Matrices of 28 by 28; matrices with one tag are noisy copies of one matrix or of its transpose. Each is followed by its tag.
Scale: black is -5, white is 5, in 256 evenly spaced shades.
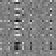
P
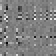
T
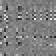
T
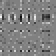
P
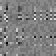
T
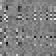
T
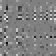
T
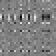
P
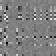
T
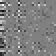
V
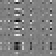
P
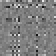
T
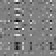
P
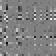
T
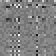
T
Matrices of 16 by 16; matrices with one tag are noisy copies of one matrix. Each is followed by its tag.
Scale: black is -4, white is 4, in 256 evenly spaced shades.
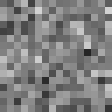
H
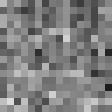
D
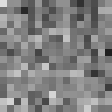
D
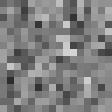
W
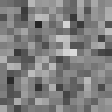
W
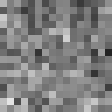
D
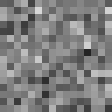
H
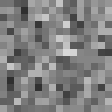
W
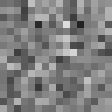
W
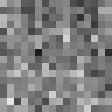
D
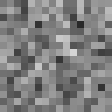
W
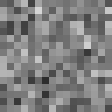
H
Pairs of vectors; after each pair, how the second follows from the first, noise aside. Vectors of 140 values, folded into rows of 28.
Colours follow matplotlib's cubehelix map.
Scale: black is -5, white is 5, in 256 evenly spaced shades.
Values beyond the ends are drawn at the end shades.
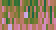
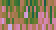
copied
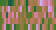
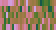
negated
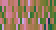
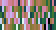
scaled up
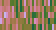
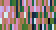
scaled up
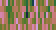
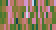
negated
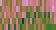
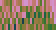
copied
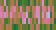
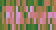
reversed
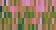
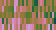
reversed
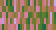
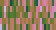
reversed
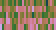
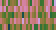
reversed
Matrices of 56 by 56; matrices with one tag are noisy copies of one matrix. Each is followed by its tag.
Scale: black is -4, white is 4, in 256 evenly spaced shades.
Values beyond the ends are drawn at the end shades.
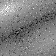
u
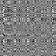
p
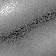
u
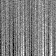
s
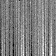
s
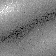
u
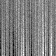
s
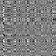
p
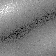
u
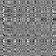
p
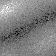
u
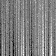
s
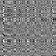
p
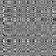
p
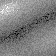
u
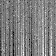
s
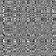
p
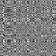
p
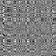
p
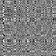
p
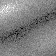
u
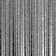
s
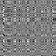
p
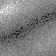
u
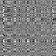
p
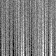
s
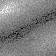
u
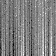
s
